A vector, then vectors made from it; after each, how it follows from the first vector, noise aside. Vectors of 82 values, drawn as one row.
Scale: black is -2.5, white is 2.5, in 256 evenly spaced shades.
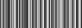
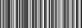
copied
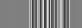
partly zeroed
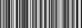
copied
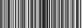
sign-scrambled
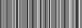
partly zeroed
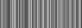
shrunk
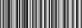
copied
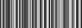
copied
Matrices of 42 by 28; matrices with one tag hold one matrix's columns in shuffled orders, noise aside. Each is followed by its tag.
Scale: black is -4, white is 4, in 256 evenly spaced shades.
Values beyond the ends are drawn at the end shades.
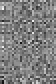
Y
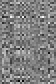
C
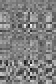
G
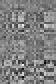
G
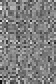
Y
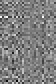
C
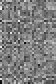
Y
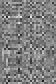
C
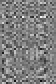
C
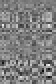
G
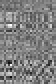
G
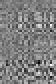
G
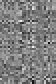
Y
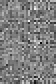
Y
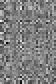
Y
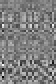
G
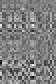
G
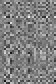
C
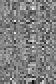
Y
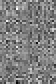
Y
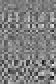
G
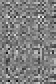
C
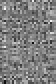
Y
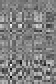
G
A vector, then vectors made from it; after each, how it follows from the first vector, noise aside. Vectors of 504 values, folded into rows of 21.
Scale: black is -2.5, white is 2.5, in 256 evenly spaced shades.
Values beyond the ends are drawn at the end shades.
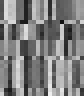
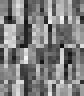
wrapped around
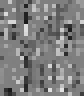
partly zeroed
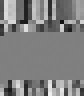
partly zeroed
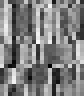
wrapped around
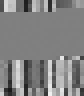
partly zeroed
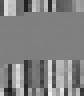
partly zeroed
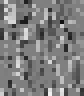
partly zeroed
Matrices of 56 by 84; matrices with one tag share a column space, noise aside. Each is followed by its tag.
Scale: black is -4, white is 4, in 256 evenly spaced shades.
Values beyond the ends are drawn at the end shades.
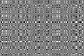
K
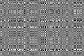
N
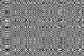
N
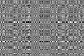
K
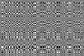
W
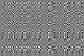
W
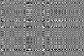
N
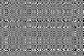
N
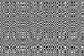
W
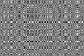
K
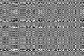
N
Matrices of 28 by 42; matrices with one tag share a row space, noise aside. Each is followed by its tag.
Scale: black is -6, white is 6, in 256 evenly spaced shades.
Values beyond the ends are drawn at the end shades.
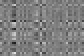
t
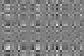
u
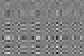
u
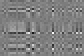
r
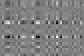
u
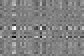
t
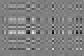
r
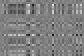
r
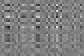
u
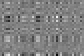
u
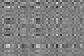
u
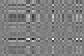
r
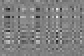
u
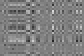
r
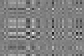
r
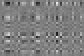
u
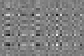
u
